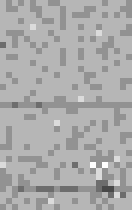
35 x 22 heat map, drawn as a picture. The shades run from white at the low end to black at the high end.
Rows 18 and 32 stand out from the rest. On average the colour sits 30% of the way up the scale. There is no overall slope. In the bottom right lies a patch that is rougher than the rest. The bottom right is the roughest part.
